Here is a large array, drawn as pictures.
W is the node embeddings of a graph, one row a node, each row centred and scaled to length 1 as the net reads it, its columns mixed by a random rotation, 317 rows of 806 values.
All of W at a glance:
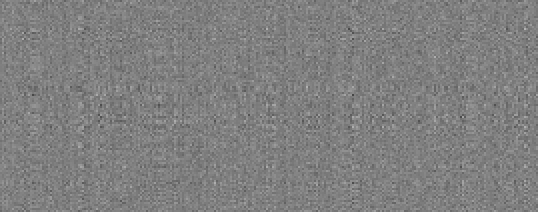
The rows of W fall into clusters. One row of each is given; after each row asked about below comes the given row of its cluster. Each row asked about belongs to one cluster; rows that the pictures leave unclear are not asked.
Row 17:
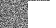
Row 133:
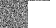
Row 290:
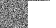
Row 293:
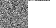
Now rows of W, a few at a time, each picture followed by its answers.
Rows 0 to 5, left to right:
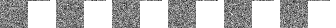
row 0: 290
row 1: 293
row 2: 293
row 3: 133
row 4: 293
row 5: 133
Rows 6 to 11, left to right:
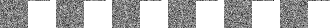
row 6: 293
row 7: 133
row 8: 17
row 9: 17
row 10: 290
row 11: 17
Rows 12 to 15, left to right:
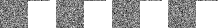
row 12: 17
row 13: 290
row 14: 133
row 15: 133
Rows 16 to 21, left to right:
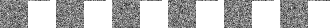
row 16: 293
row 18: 293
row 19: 133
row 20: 17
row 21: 293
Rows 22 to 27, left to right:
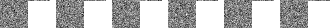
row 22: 133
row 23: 290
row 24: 293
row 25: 293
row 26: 17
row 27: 293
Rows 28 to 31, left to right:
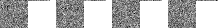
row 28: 290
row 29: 293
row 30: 17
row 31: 133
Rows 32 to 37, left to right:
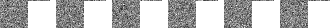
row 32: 290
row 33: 290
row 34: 293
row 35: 293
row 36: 290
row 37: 17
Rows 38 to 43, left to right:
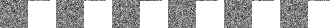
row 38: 133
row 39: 293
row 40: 290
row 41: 17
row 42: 293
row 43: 293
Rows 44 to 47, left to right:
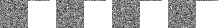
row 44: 293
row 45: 293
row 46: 290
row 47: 290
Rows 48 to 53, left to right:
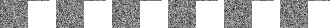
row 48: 17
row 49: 17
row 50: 17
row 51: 290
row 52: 293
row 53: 133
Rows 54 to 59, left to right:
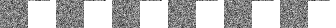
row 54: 293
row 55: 133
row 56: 133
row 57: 17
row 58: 17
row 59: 17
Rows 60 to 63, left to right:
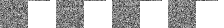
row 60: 293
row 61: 290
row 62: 290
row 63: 290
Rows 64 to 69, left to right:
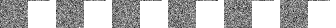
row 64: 17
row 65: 133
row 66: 17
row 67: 133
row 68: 293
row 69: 290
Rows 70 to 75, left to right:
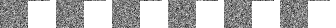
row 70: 17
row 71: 17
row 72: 17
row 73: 293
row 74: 290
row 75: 133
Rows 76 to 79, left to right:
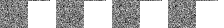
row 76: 290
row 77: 290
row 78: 290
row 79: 290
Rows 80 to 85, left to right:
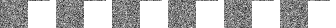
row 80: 17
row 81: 290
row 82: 17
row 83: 133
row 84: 293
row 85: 293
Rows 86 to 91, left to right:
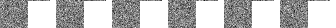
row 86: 290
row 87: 290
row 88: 133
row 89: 293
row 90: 290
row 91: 133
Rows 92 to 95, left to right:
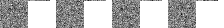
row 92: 293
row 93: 17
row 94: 293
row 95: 293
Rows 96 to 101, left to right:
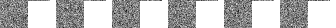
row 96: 290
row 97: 293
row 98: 133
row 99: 290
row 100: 133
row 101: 290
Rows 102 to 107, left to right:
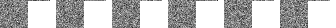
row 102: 290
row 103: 290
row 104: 293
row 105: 290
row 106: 293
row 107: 17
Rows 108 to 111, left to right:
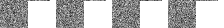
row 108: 133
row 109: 133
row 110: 290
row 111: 290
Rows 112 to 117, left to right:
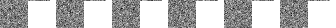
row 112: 293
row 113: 133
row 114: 293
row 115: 133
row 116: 293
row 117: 133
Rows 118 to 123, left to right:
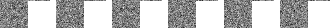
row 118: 293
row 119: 290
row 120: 293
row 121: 17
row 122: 17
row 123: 133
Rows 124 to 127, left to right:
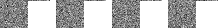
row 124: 290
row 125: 17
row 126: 17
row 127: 290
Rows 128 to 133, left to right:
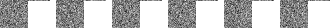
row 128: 133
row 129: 133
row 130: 133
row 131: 133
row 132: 133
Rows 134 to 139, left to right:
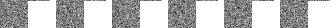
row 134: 17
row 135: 133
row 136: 17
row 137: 133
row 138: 293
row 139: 17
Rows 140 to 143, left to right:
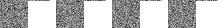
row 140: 293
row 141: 17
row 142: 17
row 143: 17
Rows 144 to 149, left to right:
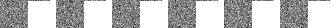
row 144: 290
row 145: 133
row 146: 290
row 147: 290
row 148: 17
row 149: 290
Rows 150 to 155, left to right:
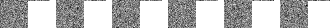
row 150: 17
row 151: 293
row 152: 290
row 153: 17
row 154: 293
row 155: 290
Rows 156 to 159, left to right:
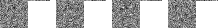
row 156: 293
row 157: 293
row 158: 293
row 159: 290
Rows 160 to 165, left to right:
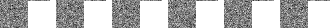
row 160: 293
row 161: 293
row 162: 293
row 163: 290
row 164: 17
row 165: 293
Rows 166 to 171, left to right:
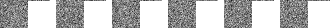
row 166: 17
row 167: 290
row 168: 17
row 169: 17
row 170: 290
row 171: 290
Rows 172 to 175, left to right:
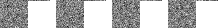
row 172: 290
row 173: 290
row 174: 293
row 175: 293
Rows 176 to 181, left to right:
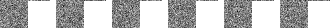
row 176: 293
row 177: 290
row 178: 133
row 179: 293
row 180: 290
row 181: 290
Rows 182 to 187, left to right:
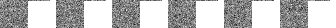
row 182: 290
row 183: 17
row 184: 290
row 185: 290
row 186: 133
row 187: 293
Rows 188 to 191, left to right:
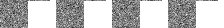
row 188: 133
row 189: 293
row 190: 293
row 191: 293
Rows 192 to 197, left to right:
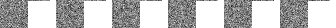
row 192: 290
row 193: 293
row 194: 293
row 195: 17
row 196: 290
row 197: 17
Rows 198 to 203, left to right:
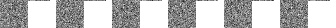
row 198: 293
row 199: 290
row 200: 293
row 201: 133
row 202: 133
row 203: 293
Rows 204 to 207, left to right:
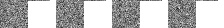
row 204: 17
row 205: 290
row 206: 290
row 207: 293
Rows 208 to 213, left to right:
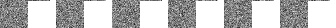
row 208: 290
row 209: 17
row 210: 290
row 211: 133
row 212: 17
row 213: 17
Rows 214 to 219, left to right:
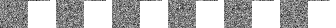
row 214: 290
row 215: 293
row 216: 290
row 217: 293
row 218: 293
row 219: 17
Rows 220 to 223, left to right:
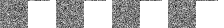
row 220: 293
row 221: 293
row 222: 290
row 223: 290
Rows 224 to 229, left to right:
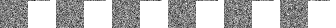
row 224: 17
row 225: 17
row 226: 17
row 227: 133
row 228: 17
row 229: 293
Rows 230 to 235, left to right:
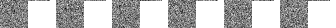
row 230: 133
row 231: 293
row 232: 290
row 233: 133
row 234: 293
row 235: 290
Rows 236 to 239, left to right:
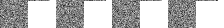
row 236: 17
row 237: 290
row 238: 17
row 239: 133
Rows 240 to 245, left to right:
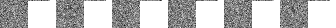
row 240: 17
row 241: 293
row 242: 133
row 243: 17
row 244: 17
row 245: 133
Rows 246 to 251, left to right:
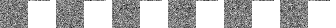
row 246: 293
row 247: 17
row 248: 293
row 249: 293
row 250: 293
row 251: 293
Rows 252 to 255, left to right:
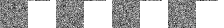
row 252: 293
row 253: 290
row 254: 133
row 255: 17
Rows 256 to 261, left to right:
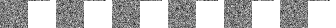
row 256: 17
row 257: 133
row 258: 290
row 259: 293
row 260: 133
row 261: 133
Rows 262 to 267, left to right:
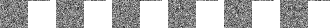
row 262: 290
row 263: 293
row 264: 290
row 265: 293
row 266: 133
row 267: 293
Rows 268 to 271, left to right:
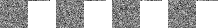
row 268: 290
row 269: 17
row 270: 293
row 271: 293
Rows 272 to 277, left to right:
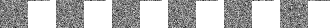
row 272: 17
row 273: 17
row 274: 17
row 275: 17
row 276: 17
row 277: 293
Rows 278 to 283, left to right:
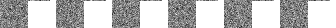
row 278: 293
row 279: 133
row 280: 133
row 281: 293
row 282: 17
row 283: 17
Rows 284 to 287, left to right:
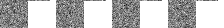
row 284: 133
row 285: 133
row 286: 293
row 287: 293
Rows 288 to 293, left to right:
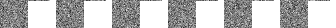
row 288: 17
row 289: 133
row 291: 17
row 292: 293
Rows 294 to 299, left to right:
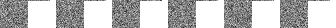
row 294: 290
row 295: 17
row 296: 133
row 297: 17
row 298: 290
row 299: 17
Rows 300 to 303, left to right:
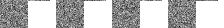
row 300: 293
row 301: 290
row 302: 293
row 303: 290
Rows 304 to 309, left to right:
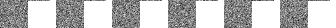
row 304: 17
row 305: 17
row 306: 133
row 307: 293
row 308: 290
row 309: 290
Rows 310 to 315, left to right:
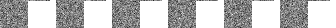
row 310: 293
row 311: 293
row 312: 17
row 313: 17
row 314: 293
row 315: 290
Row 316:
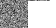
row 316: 133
